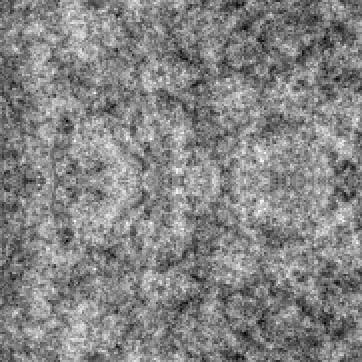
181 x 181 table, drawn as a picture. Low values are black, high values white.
Average level on the scale: 50%. Mirror symmetry: top to bottom. Grain: blotchy. Seam: none. Slope: none. Stripes: none.
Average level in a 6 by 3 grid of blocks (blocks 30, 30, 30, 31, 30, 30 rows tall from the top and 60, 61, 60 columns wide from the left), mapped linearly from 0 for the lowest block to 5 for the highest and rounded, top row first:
520 | 333 | 455 | 455 | 333 | 520
